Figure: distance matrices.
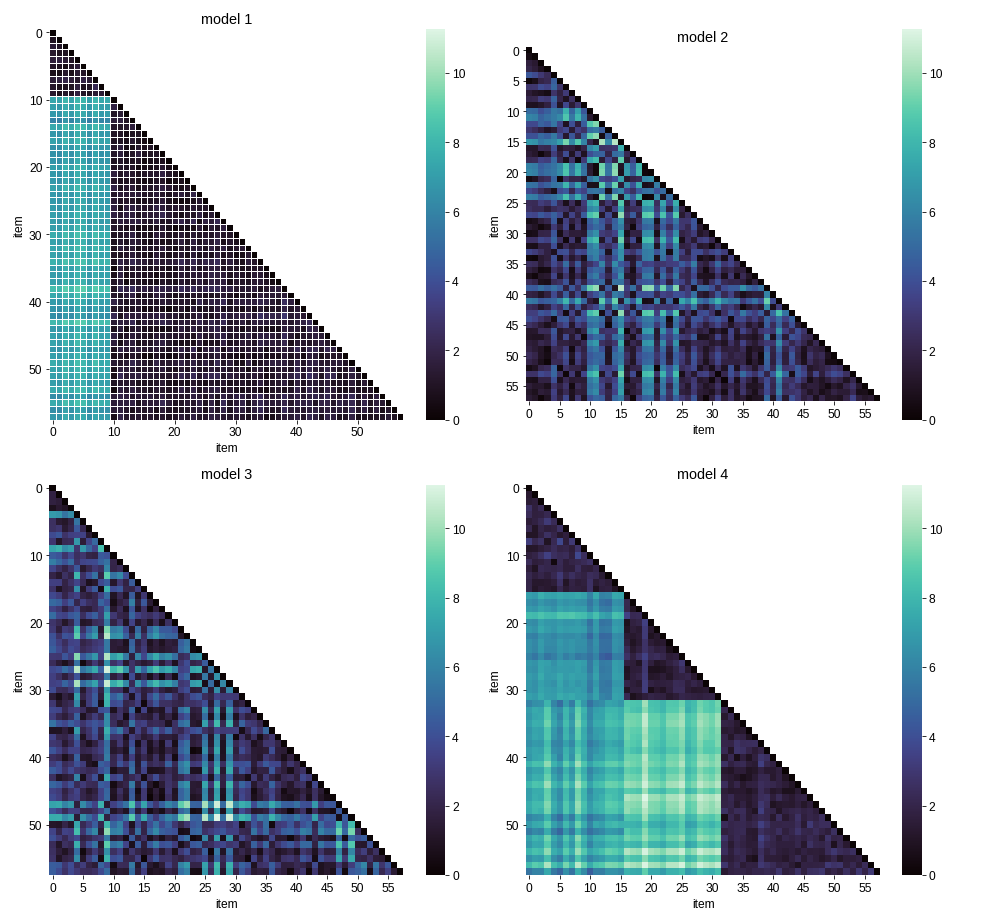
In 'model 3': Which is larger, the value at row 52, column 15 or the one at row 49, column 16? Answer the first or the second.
the second
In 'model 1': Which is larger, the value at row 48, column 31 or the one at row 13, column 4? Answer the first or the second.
the second
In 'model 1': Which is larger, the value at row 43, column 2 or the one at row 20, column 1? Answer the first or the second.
the first
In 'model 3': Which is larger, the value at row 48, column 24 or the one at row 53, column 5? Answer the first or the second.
the second
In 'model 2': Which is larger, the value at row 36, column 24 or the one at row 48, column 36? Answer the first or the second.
the first
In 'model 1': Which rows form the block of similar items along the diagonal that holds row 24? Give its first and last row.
10 to 57
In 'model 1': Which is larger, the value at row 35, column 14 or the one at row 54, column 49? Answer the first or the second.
the second
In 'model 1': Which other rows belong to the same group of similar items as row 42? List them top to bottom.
10, 11, 12, 13, 14, 15, 16, 17, 18, 19, 20, 21, 22, 23, 24, 25, 26, 27, 28, 29, 30, 31, 32, 33, 34, 35, 36, 37, 38, 39, 40, 41, 43, 44, 45, 46, 47, 48, 49, 50, 51, 52, 53, 54, 55, 56, 57
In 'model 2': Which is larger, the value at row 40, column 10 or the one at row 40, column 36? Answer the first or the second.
the first
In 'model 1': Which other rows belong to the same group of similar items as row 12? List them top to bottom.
10, 11, 13, 14, 15, 16, 17, 18, 19, 20, 21, 22, 23, 24, 25, 26, 27, 28, 29, 30, 31, 32, 33, 34, 35, 36, 37, 38, 39, 40, 41, 42, 43, 44, 45, 46, 47, 48, 49, 50, 51, 52, 53, 54, 55, 56, 57
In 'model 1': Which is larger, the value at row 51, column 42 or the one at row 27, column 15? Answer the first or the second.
the first
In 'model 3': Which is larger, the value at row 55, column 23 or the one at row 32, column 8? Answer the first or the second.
the first
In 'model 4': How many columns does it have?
58
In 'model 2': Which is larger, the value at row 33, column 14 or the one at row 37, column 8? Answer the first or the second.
the first
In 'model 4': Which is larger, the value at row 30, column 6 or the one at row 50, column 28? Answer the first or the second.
the second
